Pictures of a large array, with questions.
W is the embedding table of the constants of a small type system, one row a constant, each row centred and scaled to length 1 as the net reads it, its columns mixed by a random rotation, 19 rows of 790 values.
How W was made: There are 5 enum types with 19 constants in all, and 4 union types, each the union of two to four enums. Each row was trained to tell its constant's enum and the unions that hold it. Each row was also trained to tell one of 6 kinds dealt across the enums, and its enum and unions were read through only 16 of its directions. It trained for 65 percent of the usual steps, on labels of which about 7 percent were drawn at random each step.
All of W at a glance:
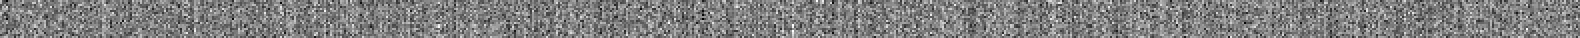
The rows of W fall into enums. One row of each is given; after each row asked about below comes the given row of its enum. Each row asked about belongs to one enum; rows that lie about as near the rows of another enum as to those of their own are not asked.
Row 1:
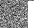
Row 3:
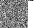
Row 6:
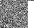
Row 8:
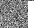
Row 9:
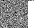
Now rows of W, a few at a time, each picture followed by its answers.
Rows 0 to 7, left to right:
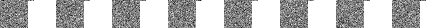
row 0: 9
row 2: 8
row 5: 9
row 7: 6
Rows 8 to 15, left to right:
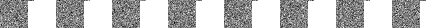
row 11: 3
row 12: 1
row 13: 1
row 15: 6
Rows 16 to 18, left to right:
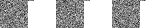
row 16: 6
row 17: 1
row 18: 3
